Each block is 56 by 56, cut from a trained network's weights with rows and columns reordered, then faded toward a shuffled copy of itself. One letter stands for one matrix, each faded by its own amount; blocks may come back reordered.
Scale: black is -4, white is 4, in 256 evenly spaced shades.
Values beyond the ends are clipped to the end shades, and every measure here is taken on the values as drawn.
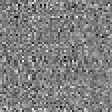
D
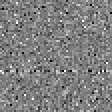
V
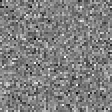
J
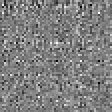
D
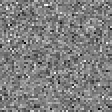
J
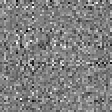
D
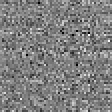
D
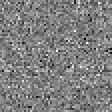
J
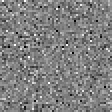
V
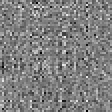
D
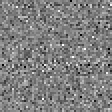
J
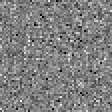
V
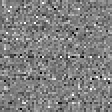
J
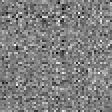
D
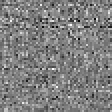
D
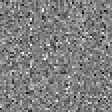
V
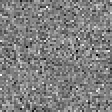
J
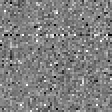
V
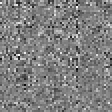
D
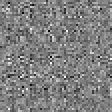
D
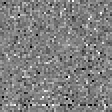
V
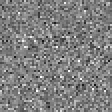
J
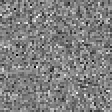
J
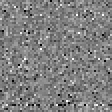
V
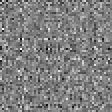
D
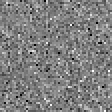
V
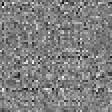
D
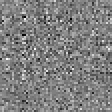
D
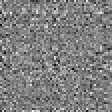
D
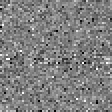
J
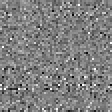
J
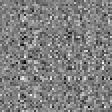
D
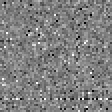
V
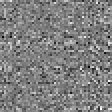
D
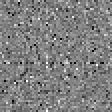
V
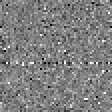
V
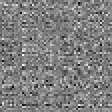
D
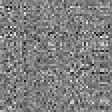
D
